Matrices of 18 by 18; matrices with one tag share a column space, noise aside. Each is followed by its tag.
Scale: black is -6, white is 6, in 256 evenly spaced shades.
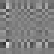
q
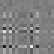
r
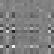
r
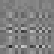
r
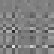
r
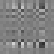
q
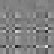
r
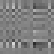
q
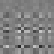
r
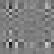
q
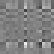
q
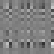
q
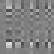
q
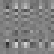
q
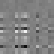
r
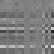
r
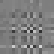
r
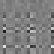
r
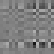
q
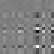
r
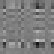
q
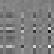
r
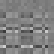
r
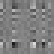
q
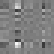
q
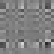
q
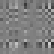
q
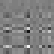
r
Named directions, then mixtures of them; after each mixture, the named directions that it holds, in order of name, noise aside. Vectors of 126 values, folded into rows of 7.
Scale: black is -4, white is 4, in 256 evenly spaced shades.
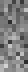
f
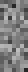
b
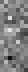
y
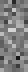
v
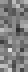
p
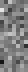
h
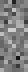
v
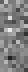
y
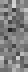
b, v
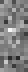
v, y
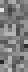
h, p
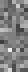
b, p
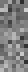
f, h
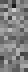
b, v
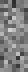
b, v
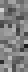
h, p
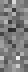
v
